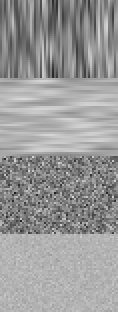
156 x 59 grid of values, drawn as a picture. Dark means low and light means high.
The table splits into 4 rows of 1 panel. Panel 1,1: middling, streaked downward, strong in contrast. Panel 2,1: high, streaked across. Panel 3,1: middling, fine-grained, strong in contrast. Panel 4,1: high, fine-grained, faint in contrast.
